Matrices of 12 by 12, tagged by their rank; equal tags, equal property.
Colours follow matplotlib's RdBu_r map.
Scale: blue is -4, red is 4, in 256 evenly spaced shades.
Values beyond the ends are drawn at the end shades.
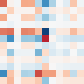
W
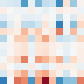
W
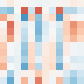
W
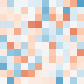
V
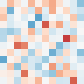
V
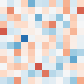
V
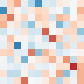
V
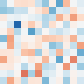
V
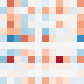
W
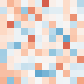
V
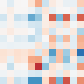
W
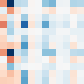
W
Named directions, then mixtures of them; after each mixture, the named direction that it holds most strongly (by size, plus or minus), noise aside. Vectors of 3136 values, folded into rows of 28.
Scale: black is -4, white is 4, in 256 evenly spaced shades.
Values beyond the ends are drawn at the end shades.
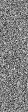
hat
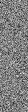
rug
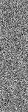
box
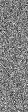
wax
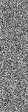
box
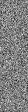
box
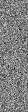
hat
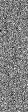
wax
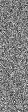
wax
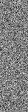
rug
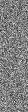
wax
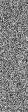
wax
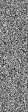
hat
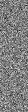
wax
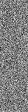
box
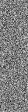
hat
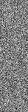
box
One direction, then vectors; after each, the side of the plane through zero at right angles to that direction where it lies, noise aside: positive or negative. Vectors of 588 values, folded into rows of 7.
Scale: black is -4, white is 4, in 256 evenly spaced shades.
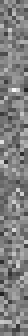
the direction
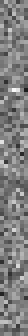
positive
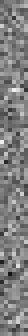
positive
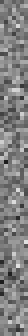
positive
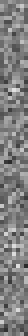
positive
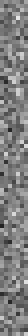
positive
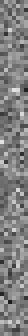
positive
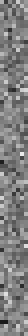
negative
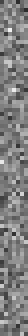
positive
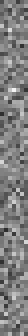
positive
